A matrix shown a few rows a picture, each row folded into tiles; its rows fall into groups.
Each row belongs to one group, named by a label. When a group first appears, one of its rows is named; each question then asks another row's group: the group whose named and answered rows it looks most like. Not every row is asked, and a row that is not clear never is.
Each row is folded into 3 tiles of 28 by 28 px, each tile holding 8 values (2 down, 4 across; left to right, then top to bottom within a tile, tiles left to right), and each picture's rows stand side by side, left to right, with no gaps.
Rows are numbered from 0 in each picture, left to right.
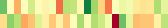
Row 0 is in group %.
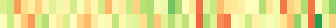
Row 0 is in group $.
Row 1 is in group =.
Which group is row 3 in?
$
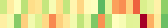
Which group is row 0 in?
%
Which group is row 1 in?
=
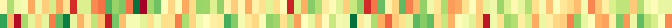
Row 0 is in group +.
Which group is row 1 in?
%
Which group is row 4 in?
%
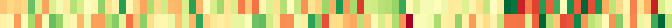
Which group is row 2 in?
%
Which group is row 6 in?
$
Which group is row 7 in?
+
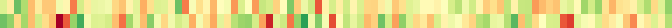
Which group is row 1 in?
$
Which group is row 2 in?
+
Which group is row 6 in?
=
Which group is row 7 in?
+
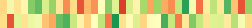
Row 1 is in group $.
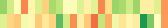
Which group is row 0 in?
+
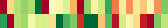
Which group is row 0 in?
+
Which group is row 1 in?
=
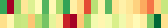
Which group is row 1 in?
+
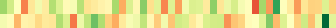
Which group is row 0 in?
+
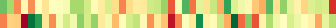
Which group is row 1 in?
=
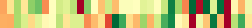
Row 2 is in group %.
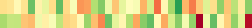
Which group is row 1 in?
+
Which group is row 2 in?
$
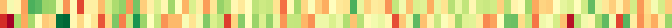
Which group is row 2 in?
$
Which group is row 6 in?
=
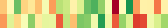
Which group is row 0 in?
=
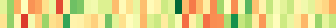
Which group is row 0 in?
$
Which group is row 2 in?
+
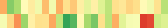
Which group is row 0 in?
+
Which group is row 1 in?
=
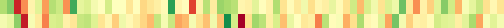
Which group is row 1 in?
=
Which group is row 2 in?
+
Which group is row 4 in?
+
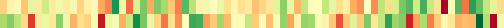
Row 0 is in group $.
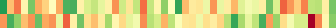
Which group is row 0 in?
%
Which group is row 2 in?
+
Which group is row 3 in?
=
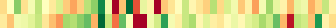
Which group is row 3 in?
$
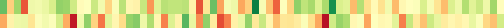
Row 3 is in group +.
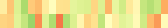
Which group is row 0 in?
$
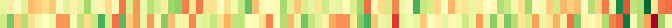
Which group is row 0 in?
=
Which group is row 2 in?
$
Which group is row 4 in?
$
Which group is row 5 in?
$
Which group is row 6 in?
=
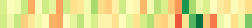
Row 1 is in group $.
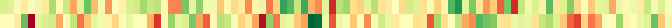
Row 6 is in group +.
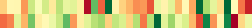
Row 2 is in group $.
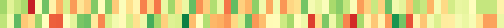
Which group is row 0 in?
%
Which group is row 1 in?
+
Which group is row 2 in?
%
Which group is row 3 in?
$
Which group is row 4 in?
+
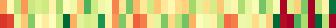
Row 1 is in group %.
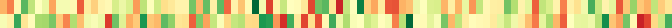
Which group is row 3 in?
%
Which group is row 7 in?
%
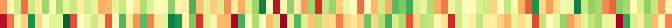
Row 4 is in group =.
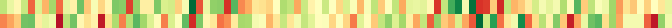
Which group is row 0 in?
$
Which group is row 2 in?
%
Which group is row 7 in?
=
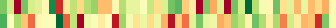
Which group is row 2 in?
$
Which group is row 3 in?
=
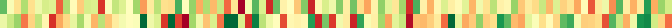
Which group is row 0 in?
%
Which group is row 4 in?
+
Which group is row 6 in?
+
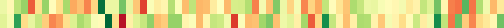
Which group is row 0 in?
%
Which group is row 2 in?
=
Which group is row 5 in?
%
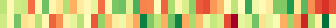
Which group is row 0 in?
%
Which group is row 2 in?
=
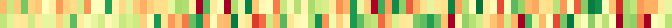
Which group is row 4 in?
%
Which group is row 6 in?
+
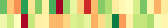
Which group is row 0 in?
%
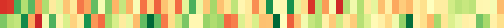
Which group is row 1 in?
+
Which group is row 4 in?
+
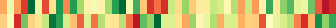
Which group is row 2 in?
+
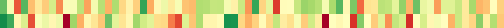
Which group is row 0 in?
=
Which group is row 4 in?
+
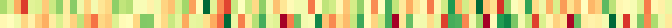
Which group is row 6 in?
=
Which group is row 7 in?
$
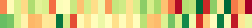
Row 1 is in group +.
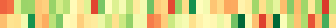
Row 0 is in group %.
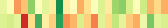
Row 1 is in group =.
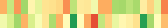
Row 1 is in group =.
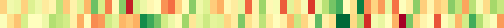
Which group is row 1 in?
+
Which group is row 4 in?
=
